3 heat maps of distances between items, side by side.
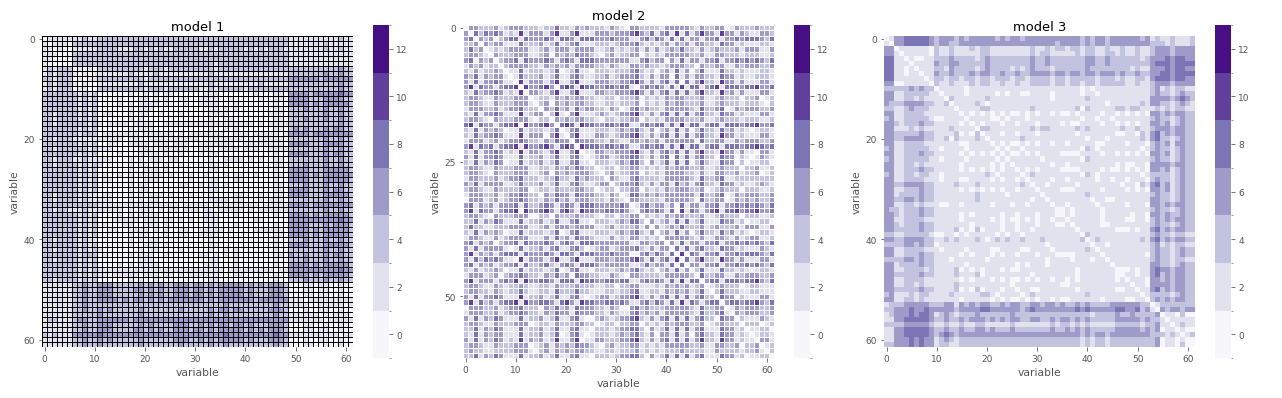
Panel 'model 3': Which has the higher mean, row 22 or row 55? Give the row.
55
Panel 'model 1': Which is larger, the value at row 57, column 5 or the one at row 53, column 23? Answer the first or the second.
the second
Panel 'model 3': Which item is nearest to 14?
39
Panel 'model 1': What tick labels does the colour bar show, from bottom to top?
0, 2, 4, 6, 8, 10, 12
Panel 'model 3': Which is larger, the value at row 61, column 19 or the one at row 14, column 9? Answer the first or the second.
the first
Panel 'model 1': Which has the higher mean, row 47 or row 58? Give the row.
58
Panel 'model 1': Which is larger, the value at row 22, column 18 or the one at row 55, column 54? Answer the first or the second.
the second
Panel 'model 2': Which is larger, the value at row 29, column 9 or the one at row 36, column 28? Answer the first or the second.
the second
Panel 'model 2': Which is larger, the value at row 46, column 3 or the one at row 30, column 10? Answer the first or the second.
the first
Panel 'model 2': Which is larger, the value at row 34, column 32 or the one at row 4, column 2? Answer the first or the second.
the first
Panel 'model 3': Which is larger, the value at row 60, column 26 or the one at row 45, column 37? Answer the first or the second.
the first
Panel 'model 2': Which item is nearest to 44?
42
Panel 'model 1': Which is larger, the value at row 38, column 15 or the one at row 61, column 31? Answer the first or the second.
the second
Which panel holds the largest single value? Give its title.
model 2
